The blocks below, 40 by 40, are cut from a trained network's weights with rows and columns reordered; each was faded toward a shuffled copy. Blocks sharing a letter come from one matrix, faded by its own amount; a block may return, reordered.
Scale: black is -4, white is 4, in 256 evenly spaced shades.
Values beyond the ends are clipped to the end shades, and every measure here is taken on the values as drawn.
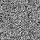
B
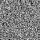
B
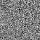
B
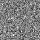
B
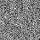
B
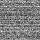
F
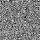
B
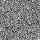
B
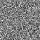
B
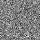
B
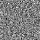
B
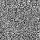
B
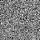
B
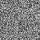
B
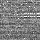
F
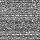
F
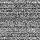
F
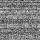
F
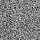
B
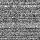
F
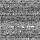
F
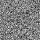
B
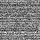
F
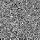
B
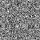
B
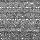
F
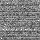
F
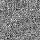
B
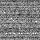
F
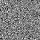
B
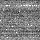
F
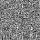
B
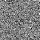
B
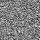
B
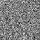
B
